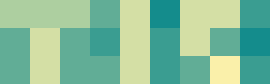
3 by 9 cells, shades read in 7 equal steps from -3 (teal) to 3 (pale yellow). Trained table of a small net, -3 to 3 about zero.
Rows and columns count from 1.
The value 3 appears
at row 3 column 8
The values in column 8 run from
-1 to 3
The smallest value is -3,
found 2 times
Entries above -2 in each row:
7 6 7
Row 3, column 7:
-1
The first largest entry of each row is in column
5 2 8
